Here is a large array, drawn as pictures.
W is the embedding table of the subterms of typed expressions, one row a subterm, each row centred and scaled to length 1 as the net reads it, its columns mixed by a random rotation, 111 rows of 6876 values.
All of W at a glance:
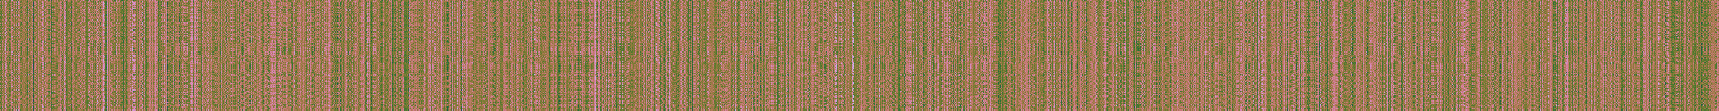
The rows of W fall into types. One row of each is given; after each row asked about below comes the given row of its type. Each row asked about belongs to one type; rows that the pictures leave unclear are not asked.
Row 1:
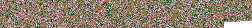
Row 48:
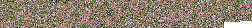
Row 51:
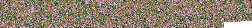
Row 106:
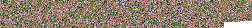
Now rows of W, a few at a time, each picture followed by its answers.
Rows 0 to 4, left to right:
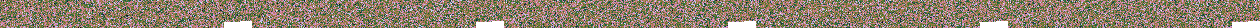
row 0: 51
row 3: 106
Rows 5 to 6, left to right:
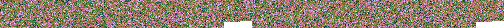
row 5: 48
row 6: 106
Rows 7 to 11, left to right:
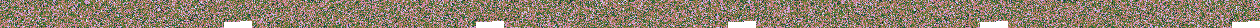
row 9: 48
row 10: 51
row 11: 48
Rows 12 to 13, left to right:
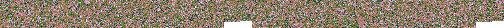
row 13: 48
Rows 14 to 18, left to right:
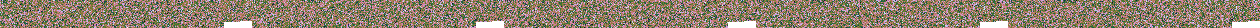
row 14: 106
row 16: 51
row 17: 48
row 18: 48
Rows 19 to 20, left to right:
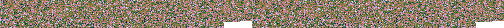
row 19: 106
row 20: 106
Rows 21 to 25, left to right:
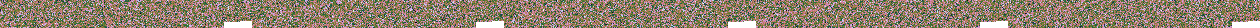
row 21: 48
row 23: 1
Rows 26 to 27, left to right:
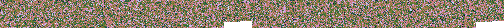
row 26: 48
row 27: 51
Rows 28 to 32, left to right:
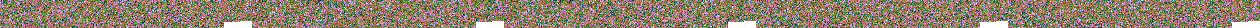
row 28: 106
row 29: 48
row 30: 48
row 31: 51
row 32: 106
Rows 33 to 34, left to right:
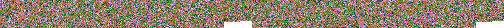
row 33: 1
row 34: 48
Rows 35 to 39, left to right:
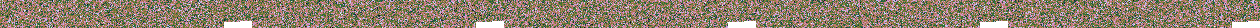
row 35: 1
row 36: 51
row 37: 51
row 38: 48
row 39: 48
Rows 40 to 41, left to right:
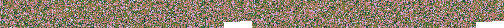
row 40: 106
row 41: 106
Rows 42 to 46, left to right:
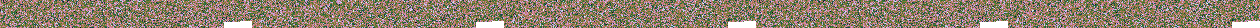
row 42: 106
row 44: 1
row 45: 106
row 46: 1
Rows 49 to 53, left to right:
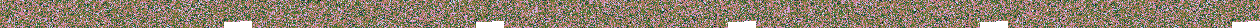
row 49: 1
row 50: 48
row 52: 51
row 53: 1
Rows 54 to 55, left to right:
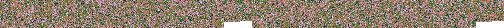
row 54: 51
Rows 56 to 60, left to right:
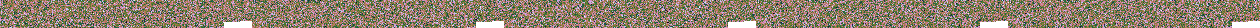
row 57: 48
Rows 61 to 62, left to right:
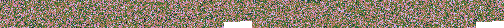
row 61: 51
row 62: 48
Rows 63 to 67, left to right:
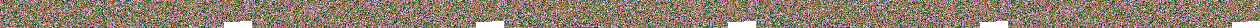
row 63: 106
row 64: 106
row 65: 106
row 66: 106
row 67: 106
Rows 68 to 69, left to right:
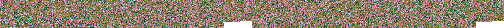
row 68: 106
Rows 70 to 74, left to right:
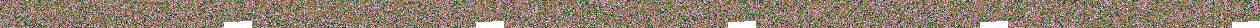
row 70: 51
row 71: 106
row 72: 51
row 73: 106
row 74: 48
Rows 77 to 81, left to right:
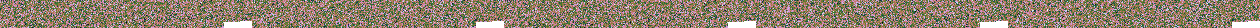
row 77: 51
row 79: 51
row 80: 51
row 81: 1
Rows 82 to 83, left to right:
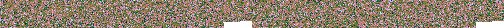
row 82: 106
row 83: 48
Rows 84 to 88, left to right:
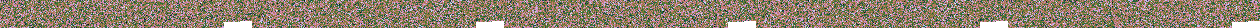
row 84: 51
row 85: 1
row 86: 51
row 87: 1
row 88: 48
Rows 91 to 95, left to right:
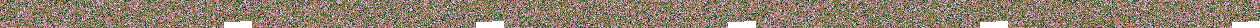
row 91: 48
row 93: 51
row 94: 1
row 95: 48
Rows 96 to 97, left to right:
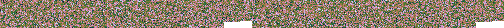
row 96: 106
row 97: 106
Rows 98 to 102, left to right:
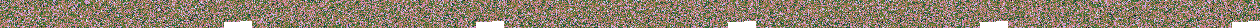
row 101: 106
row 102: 51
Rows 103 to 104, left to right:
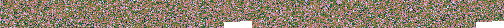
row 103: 106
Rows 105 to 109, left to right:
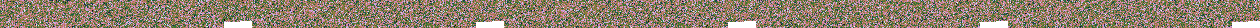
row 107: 106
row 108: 51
